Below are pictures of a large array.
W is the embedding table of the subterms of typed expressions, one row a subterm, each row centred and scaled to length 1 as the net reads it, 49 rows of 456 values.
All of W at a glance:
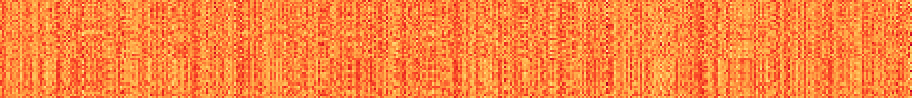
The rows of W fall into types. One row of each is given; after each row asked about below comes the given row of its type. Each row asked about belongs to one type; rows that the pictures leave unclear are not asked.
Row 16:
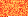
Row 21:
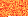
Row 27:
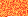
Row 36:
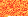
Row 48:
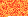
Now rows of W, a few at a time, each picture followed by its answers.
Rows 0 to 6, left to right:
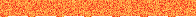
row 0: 21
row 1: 27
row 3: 27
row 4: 27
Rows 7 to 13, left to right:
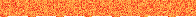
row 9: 16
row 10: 21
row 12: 36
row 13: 48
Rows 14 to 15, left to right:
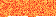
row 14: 21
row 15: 16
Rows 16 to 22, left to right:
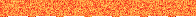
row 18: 48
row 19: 36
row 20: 48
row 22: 21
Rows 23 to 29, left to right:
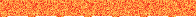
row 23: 27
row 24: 21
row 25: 21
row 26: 21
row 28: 21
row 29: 36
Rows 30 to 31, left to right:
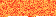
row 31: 36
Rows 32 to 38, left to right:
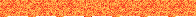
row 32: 36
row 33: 48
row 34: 48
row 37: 36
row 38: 36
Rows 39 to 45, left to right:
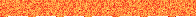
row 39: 36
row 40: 48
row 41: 48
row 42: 48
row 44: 48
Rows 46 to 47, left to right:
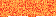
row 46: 16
